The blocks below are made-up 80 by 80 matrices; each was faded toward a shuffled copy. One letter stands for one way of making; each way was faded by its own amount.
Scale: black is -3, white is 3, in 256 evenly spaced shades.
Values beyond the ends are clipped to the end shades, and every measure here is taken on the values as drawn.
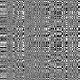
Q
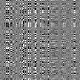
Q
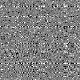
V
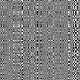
Q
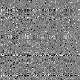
V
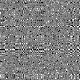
V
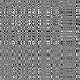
Q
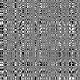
Q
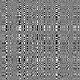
Q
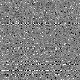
V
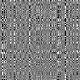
Q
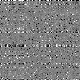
V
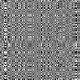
Q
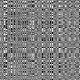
Q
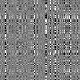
Q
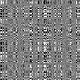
Q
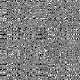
V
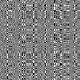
Q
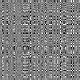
Q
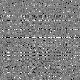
V
